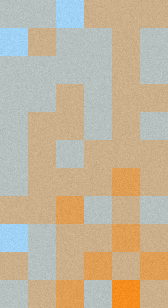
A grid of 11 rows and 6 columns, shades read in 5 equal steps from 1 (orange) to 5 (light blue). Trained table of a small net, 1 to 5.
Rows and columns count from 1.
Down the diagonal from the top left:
4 3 4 4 3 3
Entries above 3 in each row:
3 4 5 3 3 2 1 2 2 1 2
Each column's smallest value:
3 3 2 2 1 2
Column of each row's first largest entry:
3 1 1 1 1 1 1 4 1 2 1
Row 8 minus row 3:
-1 -1 -2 0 0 0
